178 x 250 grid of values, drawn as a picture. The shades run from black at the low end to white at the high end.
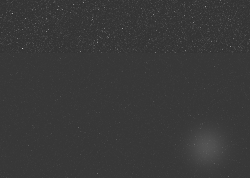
Bumps: one, in the bottom right. Average level on the scale: 20%. Mirror symmetry: none. Stripes: none. Seam: horizontal, 30% of the way down, the bottom part calmer.
